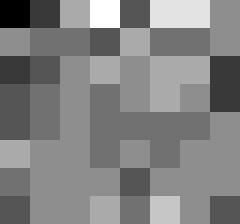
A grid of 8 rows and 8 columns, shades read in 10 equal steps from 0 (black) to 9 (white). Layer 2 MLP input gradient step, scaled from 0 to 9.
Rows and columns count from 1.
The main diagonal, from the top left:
0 4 5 4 4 4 5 3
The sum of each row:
41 35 35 34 33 39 37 38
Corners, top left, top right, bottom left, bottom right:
0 5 3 3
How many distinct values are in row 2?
4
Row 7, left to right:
4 5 5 5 3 5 5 5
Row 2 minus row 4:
2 0 -1 -1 1 -2 -1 3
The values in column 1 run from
0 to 6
